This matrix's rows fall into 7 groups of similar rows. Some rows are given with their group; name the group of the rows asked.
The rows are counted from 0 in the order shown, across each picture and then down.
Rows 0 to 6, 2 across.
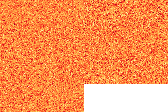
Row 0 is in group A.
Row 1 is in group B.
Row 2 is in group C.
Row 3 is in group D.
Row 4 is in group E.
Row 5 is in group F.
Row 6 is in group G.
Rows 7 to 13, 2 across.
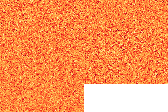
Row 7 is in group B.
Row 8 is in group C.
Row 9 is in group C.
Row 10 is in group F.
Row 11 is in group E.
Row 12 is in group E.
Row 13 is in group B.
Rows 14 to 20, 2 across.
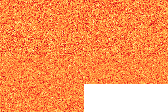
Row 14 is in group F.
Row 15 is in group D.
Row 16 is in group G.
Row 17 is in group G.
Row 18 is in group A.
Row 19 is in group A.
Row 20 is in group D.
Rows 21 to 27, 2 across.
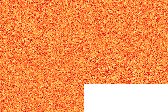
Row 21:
F
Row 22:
E
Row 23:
G
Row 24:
A
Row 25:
D
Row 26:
G
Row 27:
C
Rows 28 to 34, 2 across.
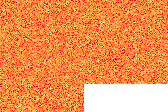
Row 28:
C
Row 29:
F
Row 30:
E
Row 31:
C
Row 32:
G
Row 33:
D
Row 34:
F
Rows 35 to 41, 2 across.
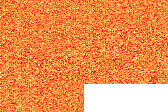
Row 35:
C
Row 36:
E
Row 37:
C
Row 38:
F
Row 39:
F
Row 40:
D
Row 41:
F
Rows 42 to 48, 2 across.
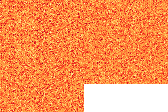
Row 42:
F
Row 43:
G
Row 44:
F
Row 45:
E
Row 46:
E
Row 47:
F
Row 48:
F
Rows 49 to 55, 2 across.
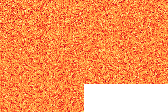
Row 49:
G
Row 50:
B
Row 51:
G
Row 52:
F
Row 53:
E
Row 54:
E
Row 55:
E
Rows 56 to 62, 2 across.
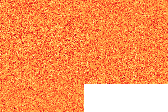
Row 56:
D
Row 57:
D
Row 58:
B
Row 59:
C
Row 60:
F
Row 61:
C
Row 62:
A
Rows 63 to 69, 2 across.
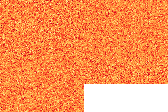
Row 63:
F
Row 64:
G
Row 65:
C
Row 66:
E
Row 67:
B
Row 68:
G
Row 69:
B
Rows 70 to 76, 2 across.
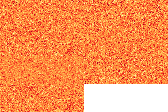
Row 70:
C
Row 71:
B
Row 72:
D
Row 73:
C
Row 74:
A
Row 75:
F
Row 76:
D
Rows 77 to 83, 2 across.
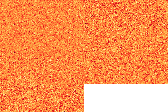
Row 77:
A
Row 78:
D
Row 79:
A
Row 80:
G
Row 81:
F
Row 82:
E
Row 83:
B
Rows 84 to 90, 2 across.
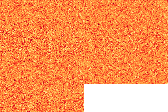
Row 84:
A
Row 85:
A
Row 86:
G
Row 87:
E
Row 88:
A
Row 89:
E
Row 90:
G
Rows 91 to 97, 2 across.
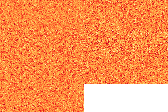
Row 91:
A
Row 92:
F
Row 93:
E
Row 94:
G
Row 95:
E
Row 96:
C
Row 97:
A
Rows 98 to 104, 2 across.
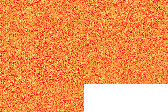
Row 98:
B
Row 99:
B
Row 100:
F
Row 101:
C
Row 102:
F
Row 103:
F
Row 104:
G
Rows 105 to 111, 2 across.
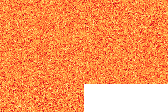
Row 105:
B
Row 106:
D
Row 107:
G
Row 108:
E
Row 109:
A
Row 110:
C
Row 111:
F
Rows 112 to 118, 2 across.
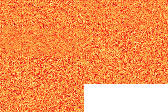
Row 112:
A
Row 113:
A
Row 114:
A
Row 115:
F
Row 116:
F
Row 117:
E
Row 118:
B
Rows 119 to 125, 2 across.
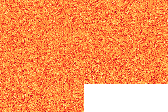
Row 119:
E
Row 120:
G
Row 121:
G
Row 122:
E
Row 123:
B
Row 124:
D
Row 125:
G
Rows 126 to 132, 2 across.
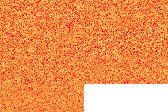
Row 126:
B
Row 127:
B
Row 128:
G
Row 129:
F
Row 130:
C
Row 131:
A
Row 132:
A
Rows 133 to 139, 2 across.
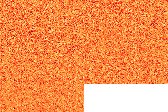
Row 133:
G
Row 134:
D
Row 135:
D
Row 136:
C
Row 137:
A
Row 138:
E
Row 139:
A
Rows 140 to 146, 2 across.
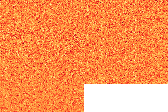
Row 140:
F
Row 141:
C
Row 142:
B
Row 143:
C
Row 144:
E
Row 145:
C
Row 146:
E
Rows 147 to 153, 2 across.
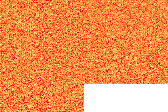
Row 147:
F
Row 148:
A
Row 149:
F
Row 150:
G
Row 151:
C
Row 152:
B
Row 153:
G
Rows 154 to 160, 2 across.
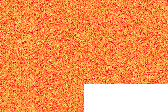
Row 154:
F
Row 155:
A
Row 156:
B
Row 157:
E
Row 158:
F
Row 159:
G
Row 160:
F
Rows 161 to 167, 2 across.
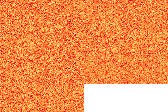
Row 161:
D
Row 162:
F
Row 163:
B
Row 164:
G
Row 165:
B
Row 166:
A
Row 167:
G
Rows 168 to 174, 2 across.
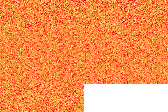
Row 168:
C
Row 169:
F
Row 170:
E
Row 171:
A
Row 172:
E
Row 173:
A
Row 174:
B
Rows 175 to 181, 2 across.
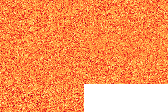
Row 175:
G
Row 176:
B
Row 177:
B
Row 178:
A
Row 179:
C
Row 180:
G
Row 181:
G
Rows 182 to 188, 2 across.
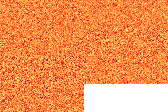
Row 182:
E
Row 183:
A
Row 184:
G
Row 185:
B
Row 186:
C
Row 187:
A
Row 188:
C
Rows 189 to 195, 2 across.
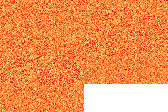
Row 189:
C
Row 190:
G
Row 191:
G
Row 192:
C
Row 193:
B
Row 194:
C
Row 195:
A
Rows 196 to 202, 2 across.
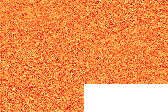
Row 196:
B
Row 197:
C
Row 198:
F
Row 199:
B
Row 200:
E
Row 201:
C
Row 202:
D
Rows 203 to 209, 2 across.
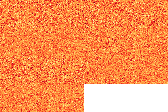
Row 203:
F
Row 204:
D
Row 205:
C
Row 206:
G
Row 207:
G
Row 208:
C
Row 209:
G
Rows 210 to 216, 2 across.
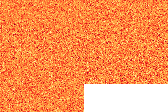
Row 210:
A
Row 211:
G
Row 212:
F
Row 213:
B
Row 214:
C
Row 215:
C
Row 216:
D
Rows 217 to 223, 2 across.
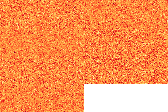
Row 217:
B
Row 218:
A
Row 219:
A
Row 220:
D
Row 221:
A
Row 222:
D
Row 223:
C
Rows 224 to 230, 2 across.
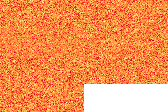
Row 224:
B
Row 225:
G
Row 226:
A
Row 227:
B
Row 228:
D
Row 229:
C
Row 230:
G
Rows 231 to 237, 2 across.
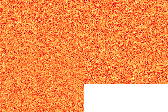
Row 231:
F
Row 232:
D
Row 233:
A
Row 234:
F
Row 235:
C
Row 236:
G
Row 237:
A
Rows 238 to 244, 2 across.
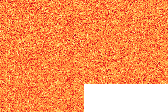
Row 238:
D
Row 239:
G
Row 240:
B
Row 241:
C
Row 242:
D
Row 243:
B
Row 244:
D
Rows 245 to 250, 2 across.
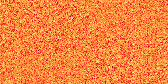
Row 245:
E
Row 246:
C
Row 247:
C
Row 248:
G
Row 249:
C
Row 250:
G
